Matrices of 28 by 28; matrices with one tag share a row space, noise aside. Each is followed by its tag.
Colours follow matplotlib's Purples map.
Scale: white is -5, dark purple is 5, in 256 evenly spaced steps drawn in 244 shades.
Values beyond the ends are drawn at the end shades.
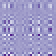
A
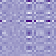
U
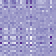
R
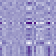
U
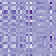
R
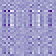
A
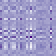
R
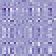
A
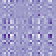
A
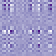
A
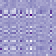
R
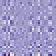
A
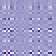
A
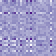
R
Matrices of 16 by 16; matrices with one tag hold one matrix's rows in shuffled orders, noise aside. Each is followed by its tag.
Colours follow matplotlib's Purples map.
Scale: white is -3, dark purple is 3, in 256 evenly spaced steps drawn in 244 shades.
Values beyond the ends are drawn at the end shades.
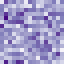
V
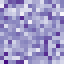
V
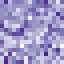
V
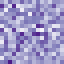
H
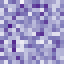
H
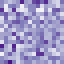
H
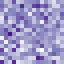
H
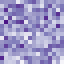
V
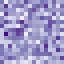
V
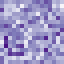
V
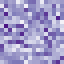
V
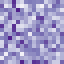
H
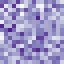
H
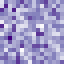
H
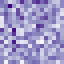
H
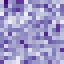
V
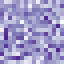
V
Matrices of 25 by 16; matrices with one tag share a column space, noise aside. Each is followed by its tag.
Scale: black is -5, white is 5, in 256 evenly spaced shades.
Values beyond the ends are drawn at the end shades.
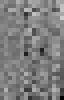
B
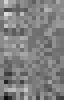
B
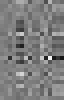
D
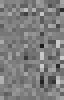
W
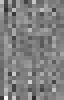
B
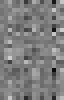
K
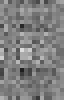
K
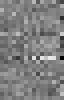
D
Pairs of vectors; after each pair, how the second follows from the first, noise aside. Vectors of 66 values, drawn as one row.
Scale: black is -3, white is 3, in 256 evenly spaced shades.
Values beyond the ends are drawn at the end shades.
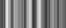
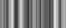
wrapped around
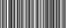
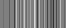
partly zeroed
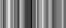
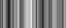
negated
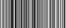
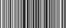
wrapped around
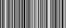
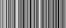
wrapped around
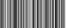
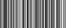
wrapped around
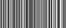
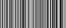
negated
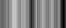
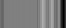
partly zeroed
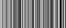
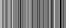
partly zeroed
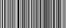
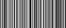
wrapped around
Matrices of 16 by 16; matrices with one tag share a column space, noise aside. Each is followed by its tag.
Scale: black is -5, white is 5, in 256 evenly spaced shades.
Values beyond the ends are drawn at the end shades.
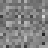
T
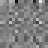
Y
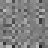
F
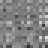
T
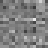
Y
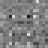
T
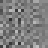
F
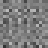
F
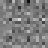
Y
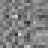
T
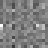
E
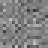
F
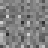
T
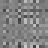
F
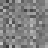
F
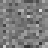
F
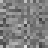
F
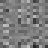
F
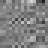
Y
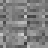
T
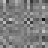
Y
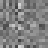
E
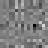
E
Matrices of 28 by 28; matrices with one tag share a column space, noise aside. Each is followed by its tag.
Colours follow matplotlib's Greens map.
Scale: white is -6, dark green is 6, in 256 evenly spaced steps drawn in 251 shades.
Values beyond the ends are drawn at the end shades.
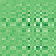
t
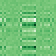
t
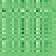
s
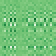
t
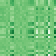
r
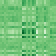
r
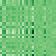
r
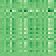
s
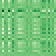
s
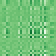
r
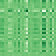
s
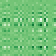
t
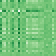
s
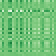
s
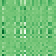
r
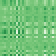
r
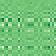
t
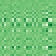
t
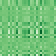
r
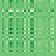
s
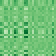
r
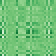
r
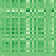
s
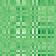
r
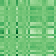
r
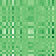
r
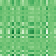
r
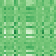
r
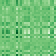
r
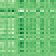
s
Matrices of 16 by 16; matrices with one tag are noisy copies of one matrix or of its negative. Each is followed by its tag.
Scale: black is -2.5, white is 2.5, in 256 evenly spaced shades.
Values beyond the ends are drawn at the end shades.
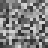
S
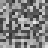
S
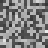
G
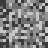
S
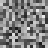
G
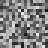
G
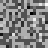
G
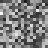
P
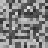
S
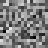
G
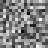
G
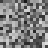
P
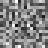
G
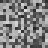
P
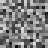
G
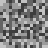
S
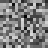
P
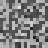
S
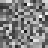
P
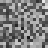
P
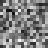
G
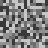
G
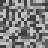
G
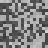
P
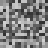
S
